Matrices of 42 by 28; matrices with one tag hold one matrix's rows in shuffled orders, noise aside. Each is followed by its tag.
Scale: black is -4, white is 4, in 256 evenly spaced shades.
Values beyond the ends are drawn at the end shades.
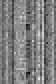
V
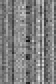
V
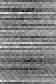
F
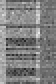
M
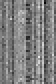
V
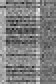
M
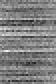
F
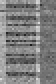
M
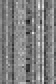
V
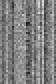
V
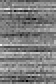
F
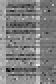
M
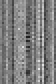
V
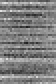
F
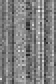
V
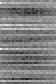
F
